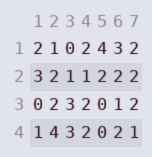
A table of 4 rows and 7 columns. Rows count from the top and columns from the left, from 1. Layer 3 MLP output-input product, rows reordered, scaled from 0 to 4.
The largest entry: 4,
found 2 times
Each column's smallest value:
0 1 0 1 0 1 1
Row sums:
14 13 10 13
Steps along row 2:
down down same up same same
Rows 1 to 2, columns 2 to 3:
1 0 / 2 1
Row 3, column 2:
2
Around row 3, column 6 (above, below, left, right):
2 2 0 2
